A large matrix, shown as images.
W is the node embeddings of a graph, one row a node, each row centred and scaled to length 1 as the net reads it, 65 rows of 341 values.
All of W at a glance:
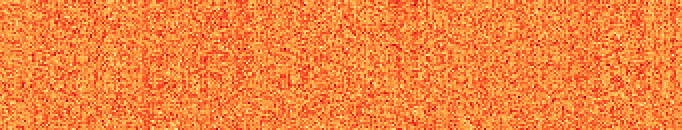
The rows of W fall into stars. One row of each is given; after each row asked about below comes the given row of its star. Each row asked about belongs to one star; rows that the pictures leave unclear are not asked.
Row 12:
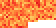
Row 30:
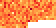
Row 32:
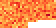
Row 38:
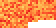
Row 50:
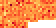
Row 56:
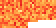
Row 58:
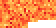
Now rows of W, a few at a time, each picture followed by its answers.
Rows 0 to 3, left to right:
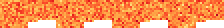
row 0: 32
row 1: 32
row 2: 58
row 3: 32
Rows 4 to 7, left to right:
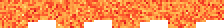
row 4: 30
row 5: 56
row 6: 38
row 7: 58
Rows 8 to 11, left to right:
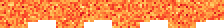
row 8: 30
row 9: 38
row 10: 56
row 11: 58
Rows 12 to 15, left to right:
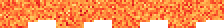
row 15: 50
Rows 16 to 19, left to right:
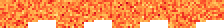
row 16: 30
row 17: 32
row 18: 32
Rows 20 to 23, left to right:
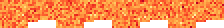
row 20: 30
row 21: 56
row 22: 32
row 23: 50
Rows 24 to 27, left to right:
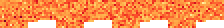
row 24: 38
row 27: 50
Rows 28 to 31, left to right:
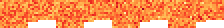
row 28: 30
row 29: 38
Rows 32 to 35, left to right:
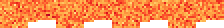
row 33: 58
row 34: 56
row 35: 32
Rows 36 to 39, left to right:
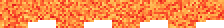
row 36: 58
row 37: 12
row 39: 56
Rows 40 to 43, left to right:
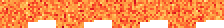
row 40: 38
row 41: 58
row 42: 32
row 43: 50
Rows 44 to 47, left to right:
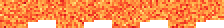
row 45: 58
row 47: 30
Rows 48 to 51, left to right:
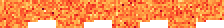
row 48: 38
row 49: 56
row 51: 30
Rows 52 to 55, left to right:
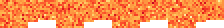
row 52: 12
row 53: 56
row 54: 12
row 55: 56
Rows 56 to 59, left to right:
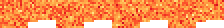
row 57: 30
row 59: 50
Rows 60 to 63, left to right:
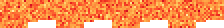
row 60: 58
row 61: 32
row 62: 58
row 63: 50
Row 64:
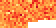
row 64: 58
